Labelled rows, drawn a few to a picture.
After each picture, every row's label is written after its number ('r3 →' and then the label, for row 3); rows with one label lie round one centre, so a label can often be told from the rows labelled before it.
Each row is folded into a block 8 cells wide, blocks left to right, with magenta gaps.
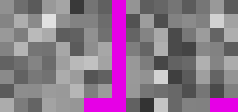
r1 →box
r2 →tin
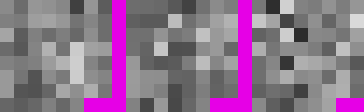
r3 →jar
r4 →tin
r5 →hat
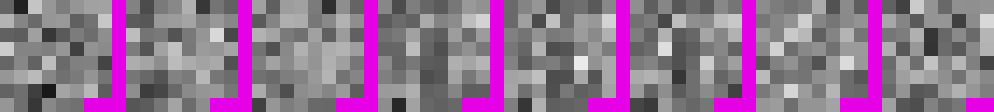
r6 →hat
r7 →jar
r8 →jar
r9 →tin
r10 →tin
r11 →tin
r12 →box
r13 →hat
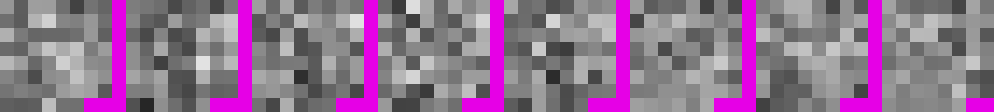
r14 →jar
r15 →tin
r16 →tin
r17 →hat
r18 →tin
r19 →box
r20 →jar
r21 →box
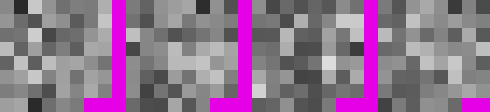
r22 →hat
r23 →jar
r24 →tin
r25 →jar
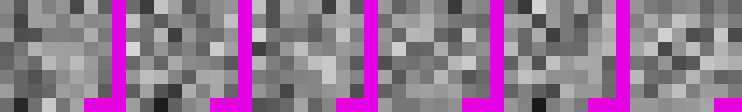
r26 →jar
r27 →hat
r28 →jar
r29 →box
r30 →hat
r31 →box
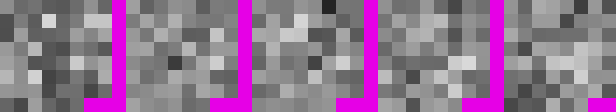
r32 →tin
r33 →box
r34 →box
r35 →box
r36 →jar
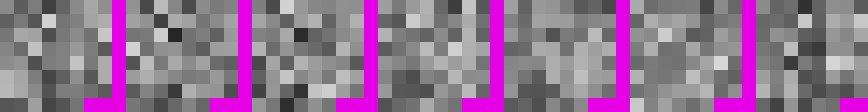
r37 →tin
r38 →hat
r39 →hat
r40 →jar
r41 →jar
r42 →box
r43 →tin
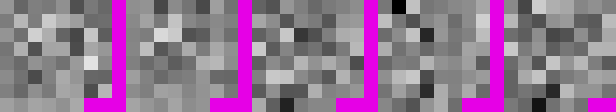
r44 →box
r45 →box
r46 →hat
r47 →hat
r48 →hat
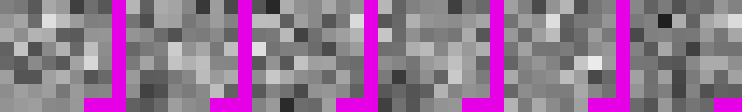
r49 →box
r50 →jar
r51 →hat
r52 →jar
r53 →box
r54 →tin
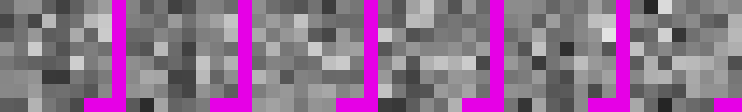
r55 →tin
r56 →tin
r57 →box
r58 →jar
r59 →tin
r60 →hat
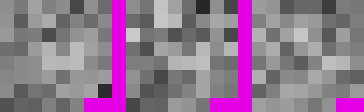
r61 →jar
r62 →jar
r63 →box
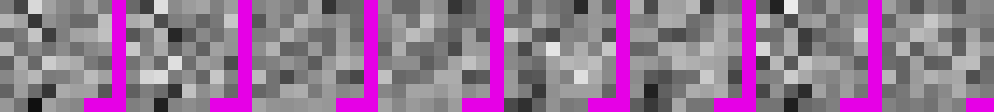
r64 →hat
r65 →hat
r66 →box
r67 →box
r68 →jar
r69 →jar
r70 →hat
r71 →box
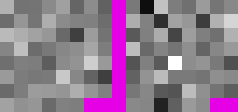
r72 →box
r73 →hat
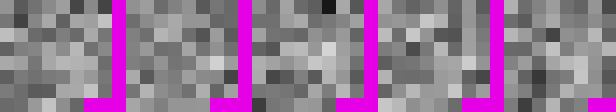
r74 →jar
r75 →box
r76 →jar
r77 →box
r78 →jar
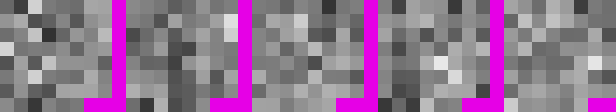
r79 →hat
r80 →tin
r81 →box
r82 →jar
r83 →box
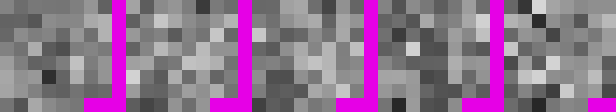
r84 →tin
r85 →jar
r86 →jar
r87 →tin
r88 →hat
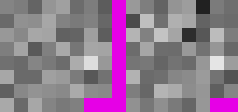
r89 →box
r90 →box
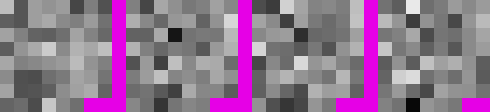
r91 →jar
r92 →hat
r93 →hat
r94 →hat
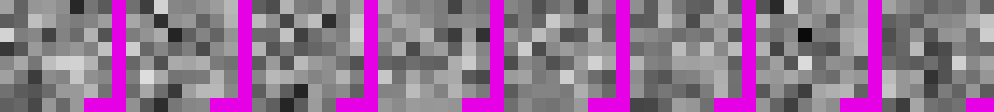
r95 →jar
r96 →hat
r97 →hat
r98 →box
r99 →box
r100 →jar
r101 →hat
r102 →tin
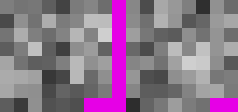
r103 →tin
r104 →jar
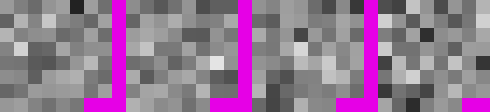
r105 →box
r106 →box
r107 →jar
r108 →hat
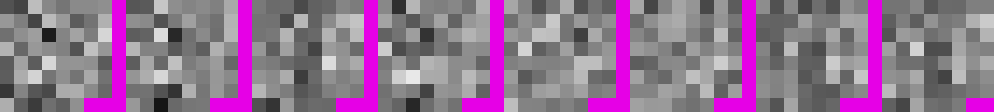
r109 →hat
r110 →hat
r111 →tin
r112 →hat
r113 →box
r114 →box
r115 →tin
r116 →tin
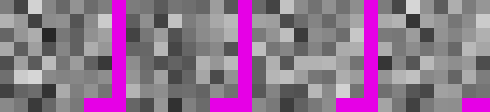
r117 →hat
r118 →tin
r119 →hat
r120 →hat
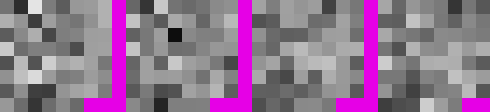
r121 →hat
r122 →hat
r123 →jar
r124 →jar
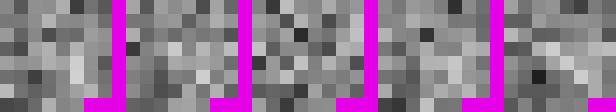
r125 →jar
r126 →jar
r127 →hat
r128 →jar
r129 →jar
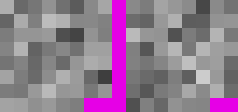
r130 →box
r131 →jar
